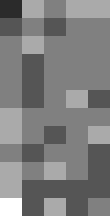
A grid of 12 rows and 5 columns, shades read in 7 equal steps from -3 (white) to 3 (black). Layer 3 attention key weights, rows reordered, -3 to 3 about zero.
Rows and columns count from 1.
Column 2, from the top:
-1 0 -1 1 1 1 0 0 1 0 1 1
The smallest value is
-3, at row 12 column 1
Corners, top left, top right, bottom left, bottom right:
2 -1 -3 0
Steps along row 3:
down up same same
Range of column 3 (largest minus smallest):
2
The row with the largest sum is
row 11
